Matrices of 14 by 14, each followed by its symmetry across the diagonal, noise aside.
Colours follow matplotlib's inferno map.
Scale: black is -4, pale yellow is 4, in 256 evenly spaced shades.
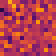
antisymmetric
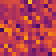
antisymmetric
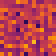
neither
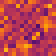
symmetric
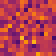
antisymmetric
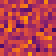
antisymmetric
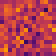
neither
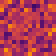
symmetric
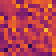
antisymmetric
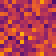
neither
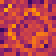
symmetric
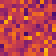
neither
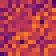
symmetric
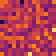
symmetric
